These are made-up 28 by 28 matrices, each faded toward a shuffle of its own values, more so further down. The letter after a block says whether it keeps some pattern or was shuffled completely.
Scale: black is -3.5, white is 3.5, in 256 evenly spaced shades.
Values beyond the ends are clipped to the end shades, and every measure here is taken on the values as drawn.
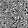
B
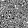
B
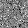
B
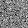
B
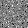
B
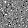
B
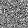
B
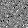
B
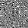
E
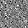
E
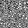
E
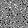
B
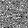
E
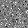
B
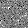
B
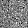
B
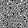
E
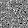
B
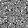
E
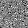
B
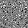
E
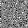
E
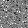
B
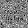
E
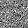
B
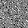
E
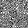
B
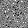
B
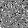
E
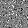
B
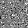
E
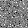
E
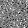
B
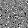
E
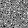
B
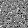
B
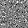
E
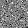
B
